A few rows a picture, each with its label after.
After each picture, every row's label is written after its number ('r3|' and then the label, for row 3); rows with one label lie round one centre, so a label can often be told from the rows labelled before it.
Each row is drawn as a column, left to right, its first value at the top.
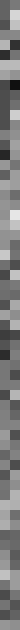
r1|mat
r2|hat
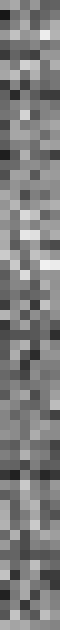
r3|mat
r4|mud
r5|hat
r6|mat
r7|mud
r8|mud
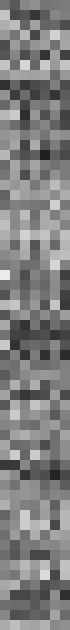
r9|hat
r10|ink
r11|mat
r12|ink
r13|mat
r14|mud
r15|mat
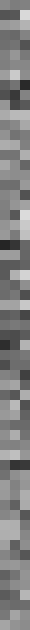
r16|ink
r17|ink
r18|hat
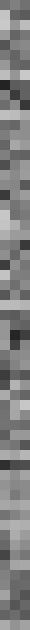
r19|hat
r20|ink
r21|ink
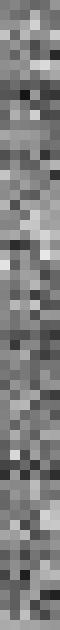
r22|mud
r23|ink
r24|mud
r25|hat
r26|mat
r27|mat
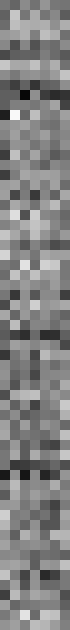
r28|mat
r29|hat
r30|mud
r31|hat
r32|mud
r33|mud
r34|ink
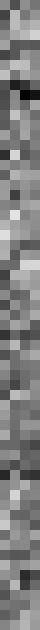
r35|mat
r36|hat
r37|mud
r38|mud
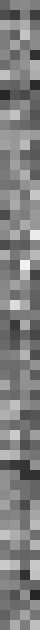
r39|ink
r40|ink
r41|mud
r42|mat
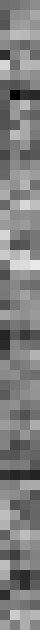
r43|mat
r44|mud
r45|mud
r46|mud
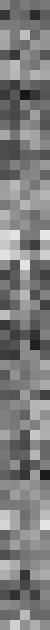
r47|mat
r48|mat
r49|mud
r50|ink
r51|mat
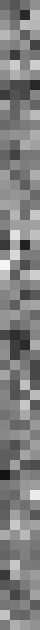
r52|mud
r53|mat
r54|ink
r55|hat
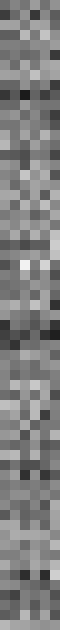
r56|ink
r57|ink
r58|mud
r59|ink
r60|mud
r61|mat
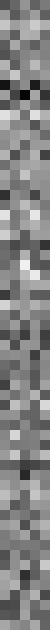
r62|hat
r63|ink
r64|mud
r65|hat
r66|ink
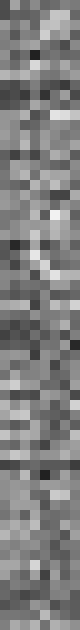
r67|ink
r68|ink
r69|ink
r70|mat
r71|mud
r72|hat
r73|hat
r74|ink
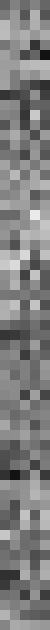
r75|mud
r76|mud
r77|mat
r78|hat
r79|mat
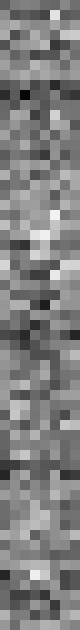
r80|mud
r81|ink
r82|ink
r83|mat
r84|mat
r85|hat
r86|mud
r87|mud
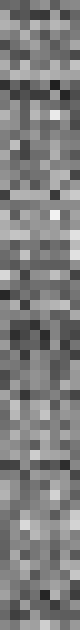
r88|hat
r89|ink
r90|mat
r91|ink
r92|ink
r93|hat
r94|ink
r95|mat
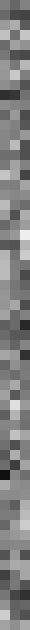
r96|mud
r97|ink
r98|mat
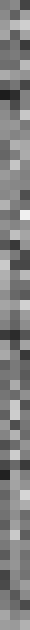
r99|mud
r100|ink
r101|hat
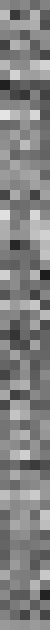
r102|hat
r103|ink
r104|ink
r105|hat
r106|mat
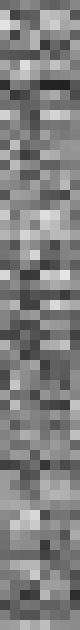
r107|hat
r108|ink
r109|mat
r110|mat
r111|hat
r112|hat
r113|hat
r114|ink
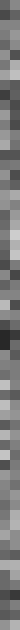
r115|ink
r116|mat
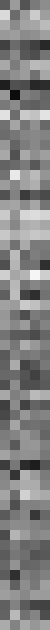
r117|hat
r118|mud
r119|hat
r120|hat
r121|hat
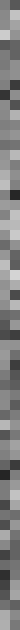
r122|mud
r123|hat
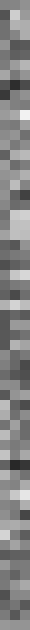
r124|ink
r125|hat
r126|hat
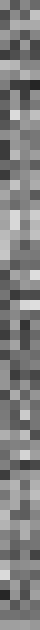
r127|mat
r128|hat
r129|ink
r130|hat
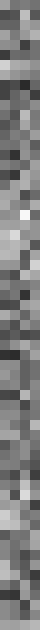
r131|mat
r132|mat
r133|hat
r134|mud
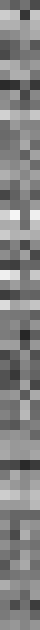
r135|hat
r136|hat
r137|ink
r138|hat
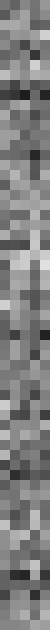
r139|ink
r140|mud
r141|mud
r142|mat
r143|mud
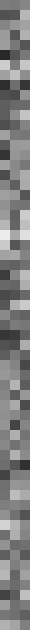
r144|mat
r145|ink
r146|hat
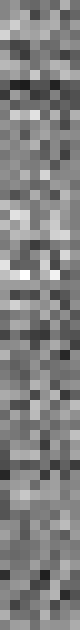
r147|mud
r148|hat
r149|hat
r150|ink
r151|mud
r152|hat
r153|mat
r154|ink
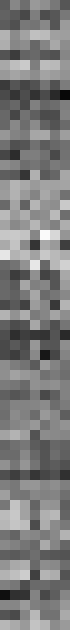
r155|mat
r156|mat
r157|mat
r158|mud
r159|mat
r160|mat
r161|mud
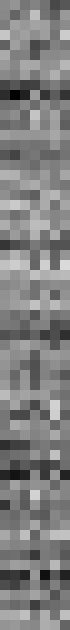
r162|mud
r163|mud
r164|mud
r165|hat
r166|mud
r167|ink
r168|mud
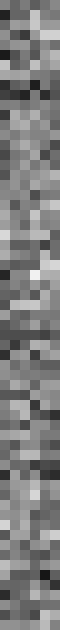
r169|mat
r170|ink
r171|ink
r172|hat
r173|mud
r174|mud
